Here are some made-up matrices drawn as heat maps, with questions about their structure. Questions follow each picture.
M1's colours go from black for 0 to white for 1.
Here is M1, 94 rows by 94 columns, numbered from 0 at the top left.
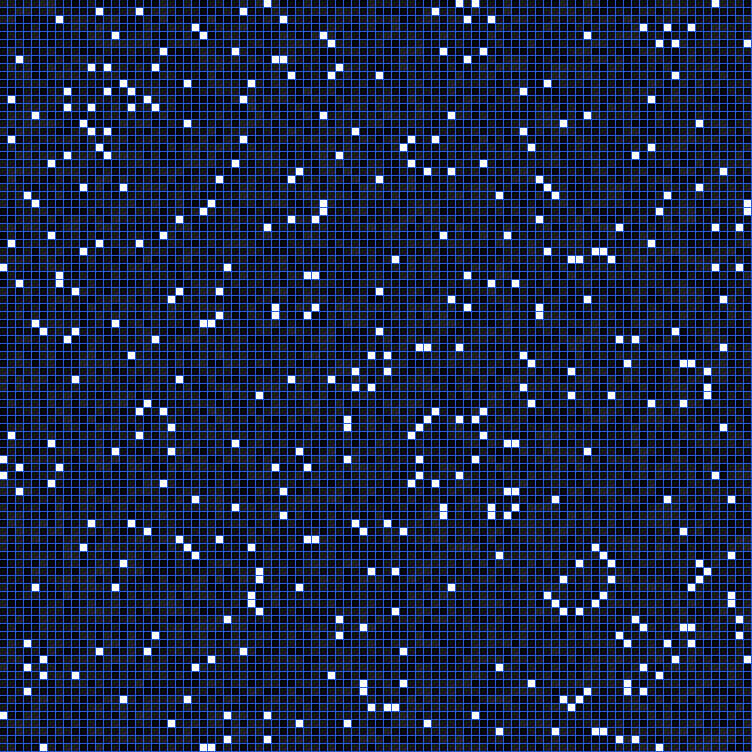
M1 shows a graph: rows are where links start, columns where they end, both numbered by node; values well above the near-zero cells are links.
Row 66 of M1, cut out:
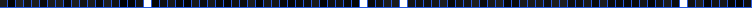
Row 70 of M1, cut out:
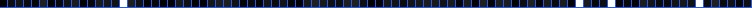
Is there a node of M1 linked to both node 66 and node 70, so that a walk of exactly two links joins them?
no
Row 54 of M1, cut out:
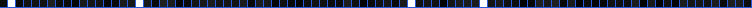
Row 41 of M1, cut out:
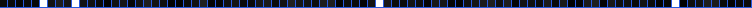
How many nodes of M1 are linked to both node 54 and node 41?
0
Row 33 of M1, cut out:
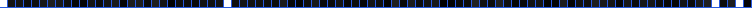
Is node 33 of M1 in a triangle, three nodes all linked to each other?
yes
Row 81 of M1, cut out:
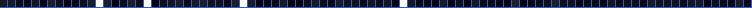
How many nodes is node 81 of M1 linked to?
4
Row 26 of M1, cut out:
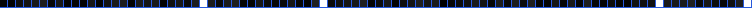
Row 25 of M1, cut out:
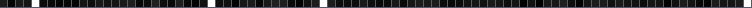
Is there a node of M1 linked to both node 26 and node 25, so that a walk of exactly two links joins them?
yes
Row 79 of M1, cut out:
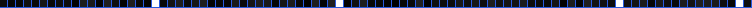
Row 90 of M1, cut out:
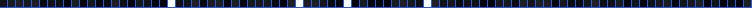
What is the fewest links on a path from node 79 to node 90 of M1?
6
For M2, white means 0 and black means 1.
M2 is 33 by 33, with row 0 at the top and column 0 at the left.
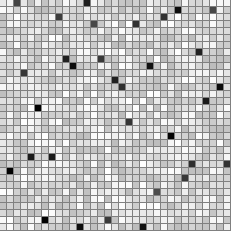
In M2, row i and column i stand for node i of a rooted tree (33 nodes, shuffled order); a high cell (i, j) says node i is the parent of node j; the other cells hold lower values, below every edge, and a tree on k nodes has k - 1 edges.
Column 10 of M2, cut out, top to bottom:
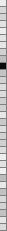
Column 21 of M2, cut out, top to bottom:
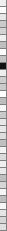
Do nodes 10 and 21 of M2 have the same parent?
yes
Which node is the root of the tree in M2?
0
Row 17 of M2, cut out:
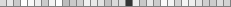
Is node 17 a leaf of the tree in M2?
no
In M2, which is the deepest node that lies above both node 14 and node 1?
8
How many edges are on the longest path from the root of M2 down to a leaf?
10
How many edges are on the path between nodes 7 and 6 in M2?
8
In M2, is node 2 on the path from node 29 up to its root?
yes
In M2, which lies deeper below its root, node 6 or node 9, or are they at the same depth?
the same depth
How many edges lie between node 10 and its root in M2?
4
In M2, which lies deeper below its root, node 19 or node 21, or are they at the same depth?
node 19
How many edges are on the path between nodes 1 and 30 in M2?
1
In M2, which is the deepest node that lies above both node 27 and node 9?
2
